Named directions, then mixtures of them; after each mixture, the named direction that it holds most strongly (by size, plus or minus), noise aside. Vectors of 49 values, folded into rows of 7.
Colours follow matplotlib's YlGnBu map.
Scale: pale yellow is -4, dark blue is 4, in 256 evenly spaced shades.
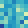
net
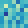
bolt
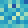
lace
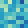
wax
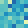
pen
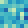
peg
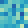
peg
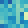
pen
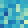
net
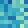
wax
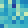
lace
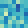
bolt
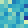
pen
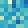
lace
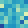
net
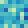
peg
